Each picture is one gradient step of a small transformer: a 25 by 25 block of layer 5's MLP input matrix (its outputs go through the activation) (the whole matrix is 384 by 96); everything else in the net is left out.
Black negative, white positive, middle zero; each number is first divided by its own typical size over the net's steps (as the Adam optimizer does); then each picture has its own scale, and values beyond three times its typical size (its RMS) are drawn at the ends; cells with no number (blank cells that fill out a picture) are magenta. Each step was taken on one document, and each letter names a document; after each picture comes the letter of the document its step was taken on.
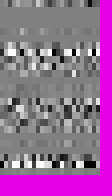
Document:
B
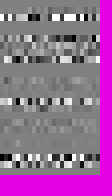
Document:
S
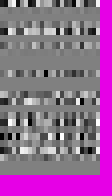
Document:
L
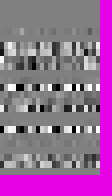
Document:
B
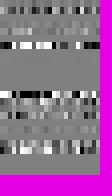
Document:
L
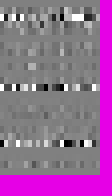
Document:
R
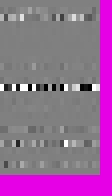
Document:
R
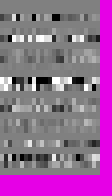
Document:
S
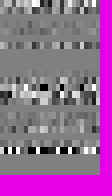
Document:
L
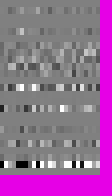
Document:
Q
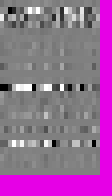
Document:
R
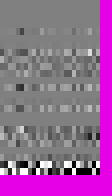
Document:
Q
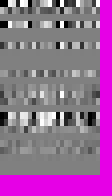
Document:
L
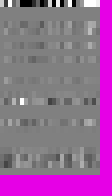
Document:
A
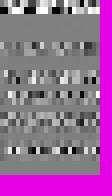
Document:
L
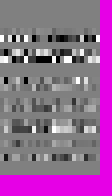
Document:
S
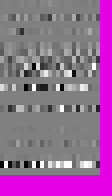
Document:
Q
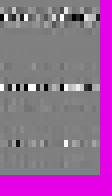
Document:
R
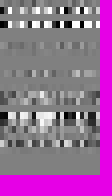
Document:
L
